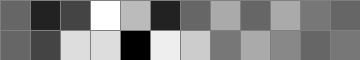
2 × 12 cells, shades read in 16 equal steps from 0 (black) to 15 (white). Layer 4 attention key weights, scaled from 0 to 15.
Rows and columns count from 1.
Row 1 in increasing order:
2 2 4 6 6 6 6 7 10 10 11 15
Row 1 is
6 2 4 15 11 2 6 10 6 10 7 6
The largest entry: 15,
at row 1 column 4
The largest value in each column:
6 4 13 15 11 14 12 10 10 10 7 7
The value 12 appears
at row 2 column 7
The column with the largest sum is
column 4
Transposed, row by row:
6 6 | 2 4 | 4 13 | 15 13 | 11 0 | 2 14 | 6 12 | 10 7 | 6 10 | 10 8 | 7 6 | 6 7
